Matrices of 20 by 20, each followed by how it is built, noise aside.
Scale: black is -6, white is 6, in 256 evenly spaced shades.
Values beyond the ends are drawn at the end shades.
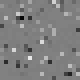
sparse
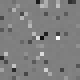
sparse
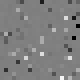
sparse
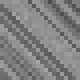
Toeplitz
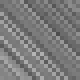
Toeplitz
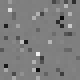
sparse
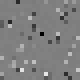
sparse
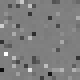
sparse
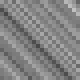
Toeplitz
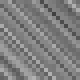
Toeplitz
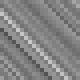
Toeplitz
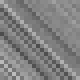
Toeplitz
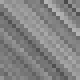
Toeplitz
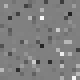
sparse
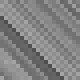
Toeplitz
